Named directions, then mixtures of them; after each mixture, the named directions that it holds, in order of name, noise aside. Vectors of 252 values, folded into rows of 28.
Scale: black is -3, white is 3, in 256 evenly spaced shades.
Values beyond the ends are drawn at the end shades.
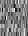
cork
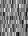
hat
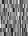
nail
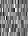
cork, hat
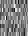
cork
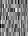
cork, nail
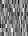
nail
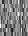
nail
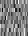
cork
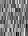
cork, hat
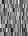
nail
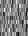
hat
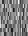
nail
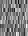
cork, hat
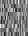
cork, nail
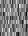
hat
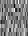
cork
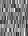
cork, hat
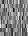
nail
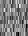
cork, hat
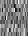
cork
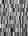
hat, nail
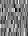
cork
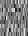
cork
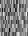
cork, hat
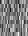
hat, nail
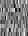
cork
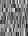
cork, hat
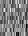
cork, hat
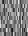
nail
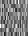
cork, nail
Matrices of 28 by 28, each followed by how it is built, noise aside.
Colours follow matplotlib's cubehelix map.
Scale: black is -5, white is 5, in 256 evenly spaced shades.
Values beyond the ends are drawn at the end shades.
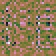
low rank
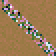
banded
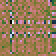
low rank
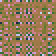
low rank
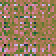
low rank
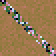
banded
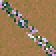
banded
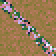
banded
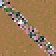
banded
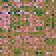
low rank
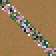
banded
